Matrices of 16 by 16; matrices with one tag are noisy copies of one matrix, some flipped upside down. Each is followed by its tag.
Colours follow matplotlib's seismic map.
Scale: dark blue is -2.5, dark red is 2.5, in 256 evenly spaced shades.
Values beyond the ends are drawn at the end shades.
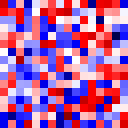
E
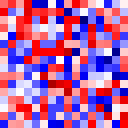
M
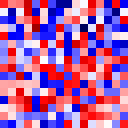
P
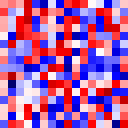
M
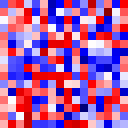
M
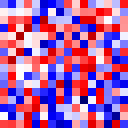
P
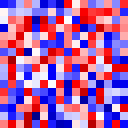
P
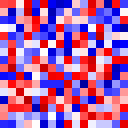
P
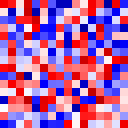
P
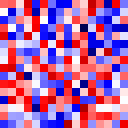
P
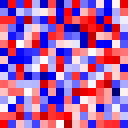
E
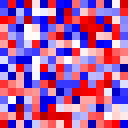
E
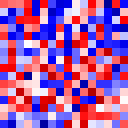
P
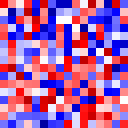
P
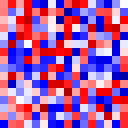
M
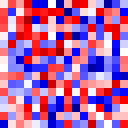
M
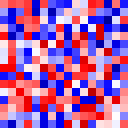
P
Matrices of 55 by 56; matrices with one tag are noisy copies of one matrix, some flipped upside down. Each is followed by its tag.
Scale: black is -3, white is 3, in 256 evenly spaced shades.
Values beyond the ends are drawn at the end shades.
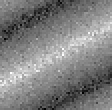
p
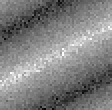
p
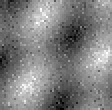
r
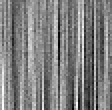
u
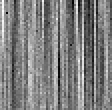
u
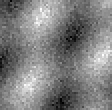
r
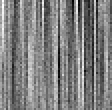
u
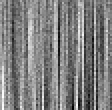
u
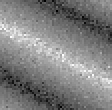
p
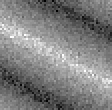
p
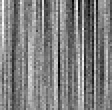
u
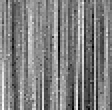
u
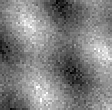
r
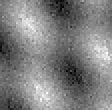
r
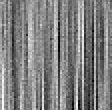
u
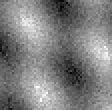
r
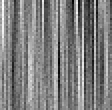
u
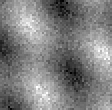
r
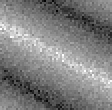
p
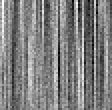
u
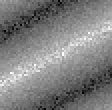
p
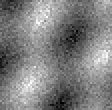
r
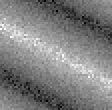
p
